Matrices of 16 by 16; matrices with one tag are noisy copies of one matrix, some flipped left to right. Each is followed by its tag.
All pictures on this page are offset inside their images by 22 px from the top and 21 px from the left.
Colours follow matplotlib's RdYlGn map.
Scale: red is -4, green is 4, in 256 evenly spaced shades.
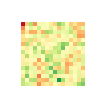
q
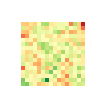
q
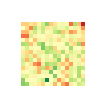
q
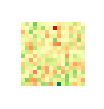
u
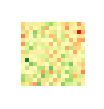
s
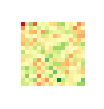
q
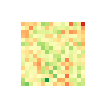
q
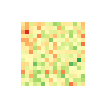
s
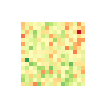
s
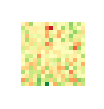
u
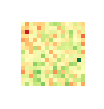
s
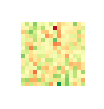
u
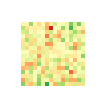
u
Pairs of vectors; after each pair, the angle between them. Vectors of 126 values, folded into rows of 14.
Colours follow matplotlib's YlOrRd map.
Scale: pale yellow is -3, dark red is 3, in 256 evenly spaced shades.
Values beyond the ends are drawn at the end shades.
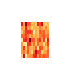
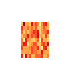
partly opposed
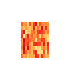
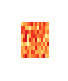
orthogonal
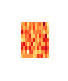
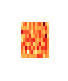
nearly parallel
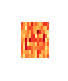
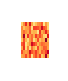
partly opposed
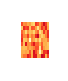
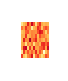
partly opposed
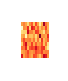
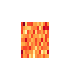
orthogonal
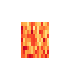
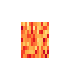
nearly parallel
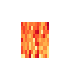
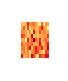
partly opposed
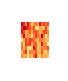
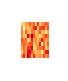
partly opposed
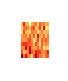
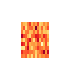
orthogonal
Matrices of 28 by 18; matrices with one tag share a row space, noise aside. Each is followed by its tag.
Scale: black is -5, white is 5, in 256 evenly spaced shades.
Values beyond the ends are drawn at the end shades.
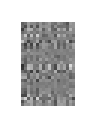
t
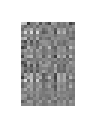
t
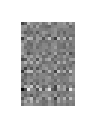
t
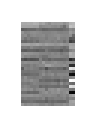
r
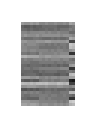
r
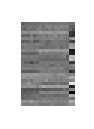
r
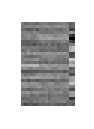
r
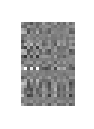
t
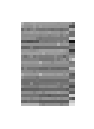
r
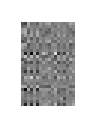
t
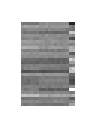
r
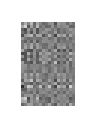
t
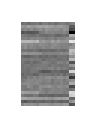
r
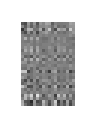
t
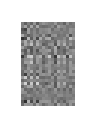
t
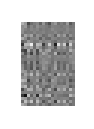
t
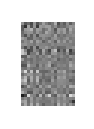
t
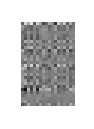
t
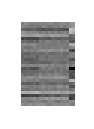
r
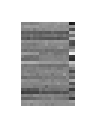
r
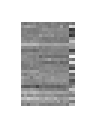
r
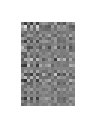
t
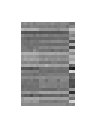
r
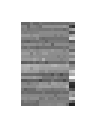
r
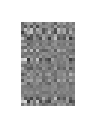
t
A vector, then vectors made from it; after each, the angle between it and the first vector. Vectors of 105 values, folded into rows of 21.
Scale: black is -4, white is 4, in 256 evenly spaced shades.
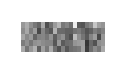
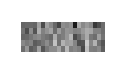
nearly opposite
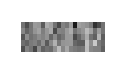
nearly opposite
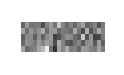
orthogonal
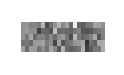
nearly parallel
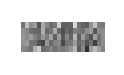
partly aligned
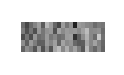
nearly opposite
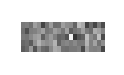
partly opposed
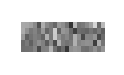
partly aligned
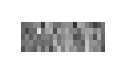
nearly opposite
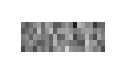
nearly opposite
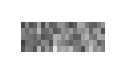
partly opposed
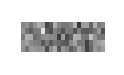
partly aligned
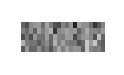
nearly opposite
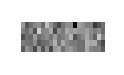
nearly opposite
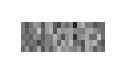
nearly opposite
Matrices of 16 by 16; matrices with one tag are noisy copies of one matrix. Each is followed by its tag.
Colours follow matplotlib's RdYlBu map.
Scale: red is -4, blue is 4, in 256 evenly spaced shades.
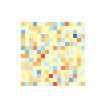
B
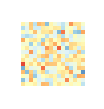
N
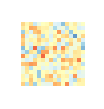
B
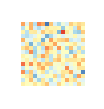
N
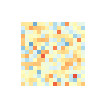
B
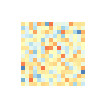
N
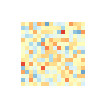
N
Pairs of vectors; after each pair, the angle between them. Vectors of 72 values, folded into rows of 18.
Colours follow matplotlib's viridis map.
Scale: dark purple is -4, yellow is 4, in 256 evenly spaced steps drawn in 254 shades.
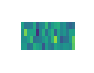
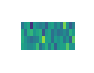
orthogonal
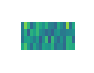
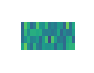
nearly parallel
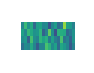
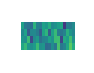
nearly opposite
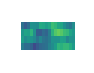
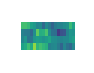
nearly opposite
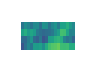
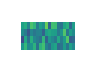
orthogonal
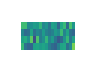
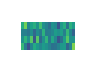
nearly parallel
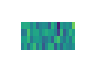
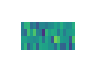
partly aligned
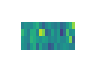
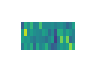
orthogonal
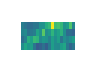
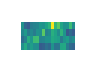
nearly parallel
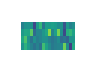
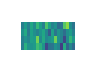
orthogonal
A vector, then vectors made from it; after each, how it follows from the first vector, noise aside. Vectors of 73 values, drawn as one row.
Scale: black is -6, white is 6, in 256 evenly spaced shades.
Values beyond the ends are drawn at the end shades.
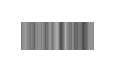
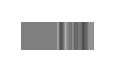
partly zeroed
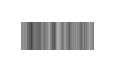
reversed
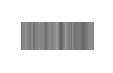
shrunk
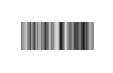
scaled up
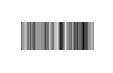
scaled up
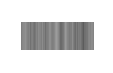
shrunk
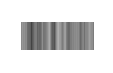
reversed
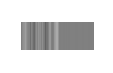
partly zeroed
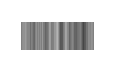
copied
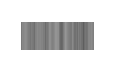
shrunk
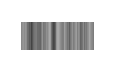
reversed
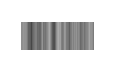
reversed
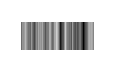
scaled up
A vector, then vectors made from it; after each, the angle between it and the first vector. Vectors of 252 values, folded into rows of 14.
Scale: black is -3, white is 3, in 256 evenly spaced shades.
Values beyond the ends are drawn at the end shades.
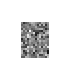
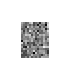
partly aligned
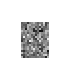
partly aligned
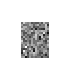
partly opposed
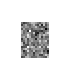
nearly parallel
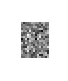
nearly parallel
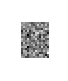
nearly opposite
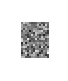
nearly opposite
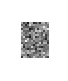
orthogonal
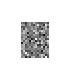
partly opposed
